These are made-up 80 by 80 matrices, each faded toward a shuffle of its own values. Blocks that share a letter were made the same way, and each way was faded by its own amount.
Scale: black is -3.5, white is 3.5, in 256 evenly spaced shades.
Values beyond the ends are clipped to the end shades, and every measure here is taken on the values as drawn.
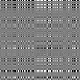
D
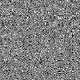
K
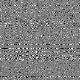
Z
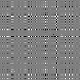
D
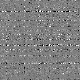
Z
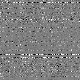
Z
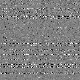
Z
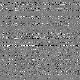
Z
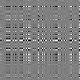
D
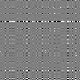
D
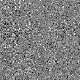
K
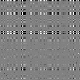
D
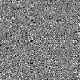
K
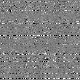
Z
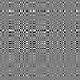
D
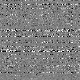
Z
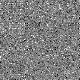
K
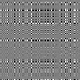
D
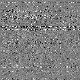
Z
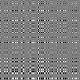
D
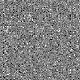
K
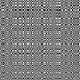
D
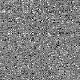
K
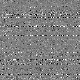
Z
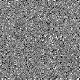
K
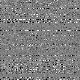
Z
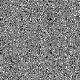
K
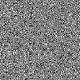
K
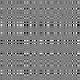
D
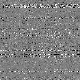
Z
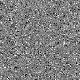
K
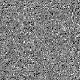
K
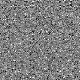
K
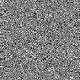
K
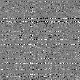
Z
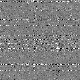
Z
